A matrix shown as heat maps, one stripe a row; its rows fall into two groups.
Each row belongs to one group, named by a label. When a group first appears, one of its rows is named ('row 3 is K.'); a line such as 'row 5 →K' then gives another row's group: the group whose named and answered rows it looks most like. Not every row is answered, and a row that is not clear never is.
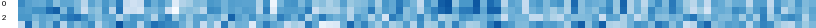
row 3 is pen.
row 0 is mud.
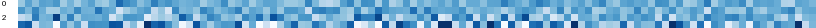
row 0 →pen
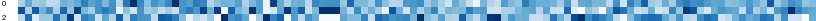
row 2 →pen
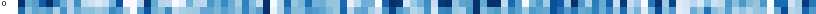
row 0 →mud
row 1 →mud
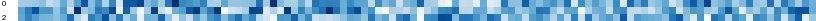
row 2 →mud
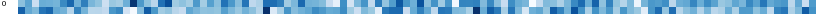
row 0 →pen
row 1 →mud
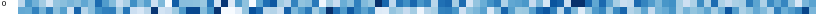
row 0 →pen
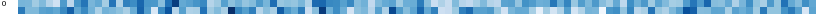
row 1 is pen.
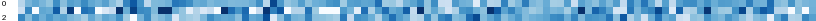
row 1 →pen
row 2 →mud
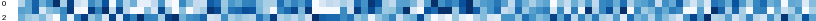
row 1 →mud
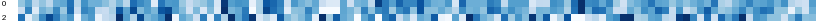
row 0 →pen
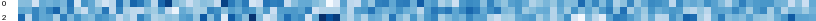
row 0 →pen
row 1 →mud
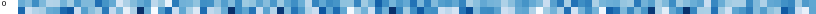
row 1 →pen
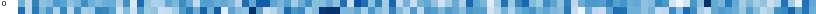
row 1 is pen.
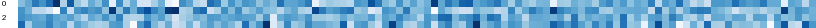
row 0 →mud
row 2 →mud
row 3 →mud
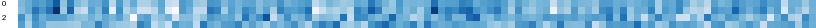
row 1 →mud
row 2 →mud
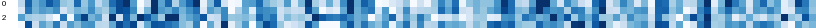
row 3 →pen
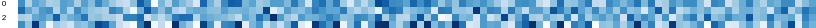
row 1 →mud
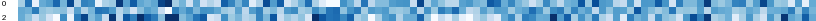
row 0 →pen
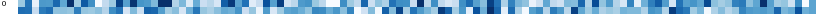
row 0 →pen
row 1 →mud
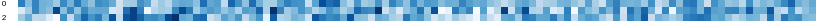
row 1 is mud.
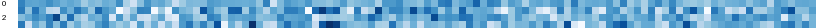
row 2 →mud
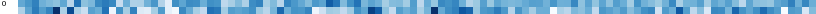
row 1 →mud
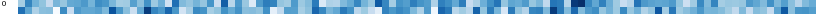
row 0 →pen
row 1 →mud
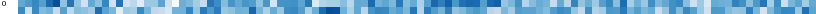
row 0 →mud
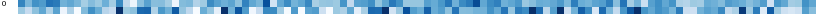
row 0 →mud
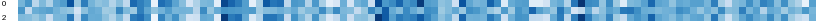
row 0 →pen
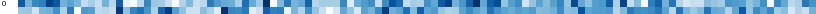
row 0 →mud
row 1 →pen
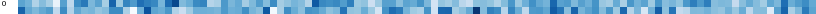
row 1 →mud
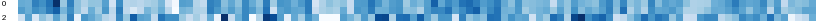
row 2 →pen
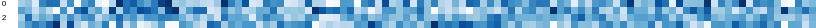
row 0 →pen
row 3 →mud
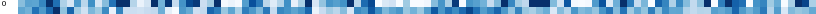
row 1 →mud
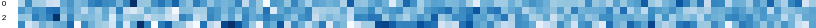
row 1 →mud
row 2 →mud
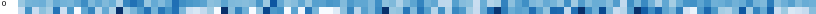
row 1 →pen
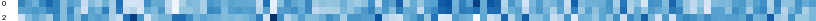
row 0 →mud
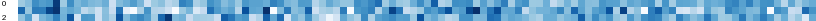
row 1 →mud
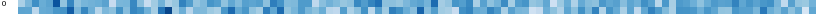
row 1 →pen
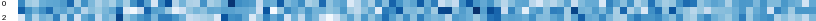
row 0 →pen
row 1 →mud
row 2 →pen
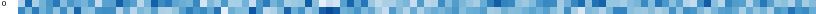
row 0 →pen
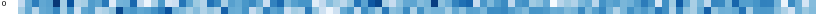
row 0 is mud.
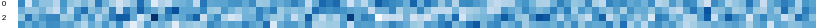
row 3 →mud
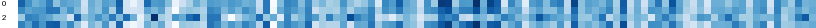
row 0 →mud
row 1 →mud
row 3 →mud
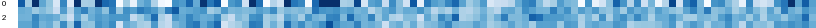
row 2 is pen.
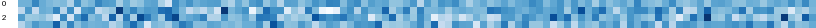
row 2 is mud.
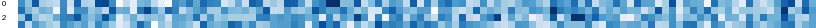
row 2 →pen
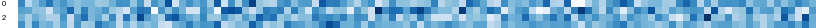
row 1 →pen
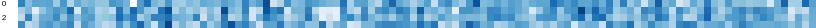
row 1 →pen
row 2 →pen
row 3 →pen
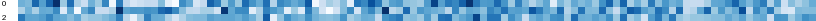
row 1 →pen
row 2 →mud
